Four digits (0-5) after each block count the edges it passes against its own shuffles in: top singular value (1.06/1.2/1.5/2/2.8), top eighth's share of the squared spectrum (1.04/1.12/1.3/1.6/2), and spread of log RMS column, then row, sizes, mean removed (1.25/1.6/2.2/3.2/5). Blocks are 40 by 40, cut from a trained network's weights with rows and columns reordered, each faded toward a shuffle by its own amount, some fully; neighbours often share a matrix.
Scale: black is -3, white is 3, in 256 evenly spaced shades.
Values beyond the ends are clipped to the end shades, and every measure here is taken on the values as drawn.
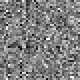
2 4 2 1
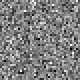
0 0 0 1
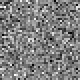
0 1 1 0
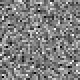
0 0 0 0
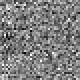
2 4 2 2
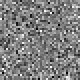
0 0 0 0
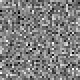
2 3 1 1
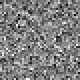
1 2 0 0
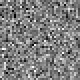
0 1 0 0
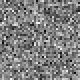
1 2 0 0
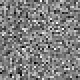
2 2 0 0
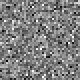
1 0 0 0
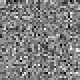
3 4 2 2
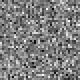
1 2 1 0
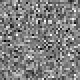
2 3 1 0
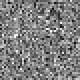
3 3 1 0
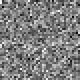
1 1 0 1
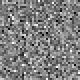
1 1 0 0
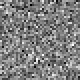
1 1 0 0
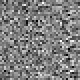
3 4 2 1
